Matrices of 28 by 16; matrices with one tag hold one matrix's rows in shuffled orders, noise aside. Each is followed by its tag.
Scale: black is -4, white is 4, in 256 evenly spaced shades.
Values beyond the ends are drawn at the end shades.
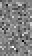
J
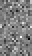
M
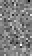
M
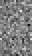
M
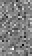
J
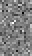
J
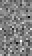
M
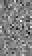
M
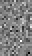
M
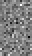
M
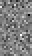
M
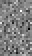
M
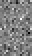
M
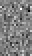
M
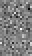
M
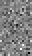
M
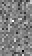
J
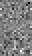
M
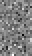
J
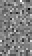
M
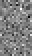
M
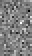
M
